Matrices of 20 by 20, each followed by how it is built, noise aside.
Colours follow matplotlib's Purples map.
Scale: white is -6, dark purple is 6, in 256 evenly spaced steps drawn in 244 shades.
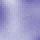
smooth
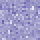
noise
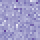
noise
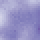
smooth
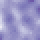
smooth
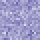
noise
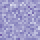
noise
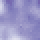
smooth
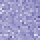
noise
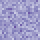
noise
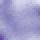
smooth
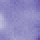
smooth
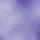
smooth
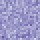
noise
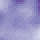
smooth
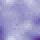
smooth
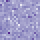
noise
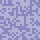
noise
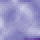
smooth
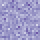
noise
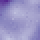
smooth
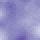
smooth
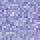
noise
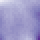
smooth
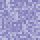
noise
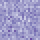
noise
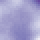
smooth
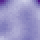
smooth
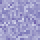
noise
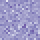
noise
